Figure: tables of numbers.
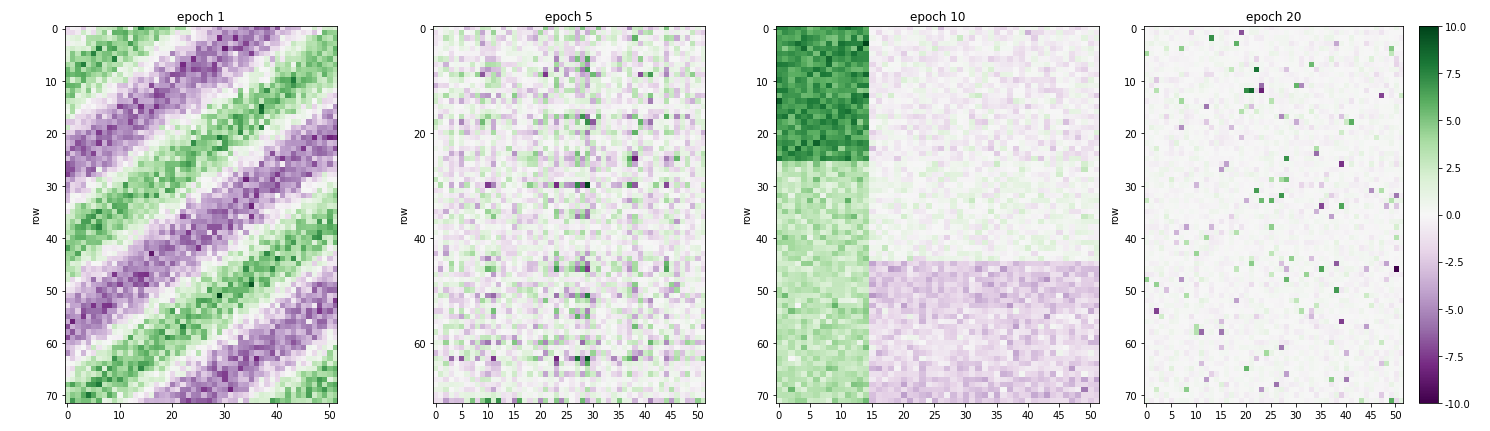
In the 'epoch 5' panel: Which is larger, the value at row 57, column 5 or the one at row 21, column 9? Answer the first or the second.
the first
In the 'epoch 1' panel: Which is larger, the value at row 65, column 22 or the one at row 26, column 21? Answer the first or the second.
the second
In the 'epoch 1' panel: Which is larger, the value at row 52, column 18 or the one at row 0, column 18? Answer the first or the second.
the second
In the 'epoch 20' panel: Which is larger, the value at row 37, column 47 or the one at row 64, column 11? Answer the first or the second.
the first
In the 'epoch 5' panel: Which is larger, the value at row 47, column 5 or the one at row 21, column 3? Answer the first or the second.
the second
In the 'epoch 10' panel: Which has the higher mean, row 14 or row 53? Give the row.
14
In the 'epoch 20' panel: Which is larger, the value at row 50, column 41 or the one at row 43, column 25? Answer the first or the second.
the second
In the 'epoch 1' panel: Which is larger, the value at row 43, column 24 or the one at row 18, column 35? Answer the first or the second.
the second
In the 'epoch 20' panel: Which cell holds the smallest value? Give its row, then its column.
46, 50
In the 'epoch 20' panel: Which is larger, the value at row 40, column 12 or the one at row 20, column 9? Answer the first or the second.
the first
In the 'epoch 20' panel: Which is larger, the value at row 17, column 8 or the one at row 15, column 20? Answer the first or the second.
the second
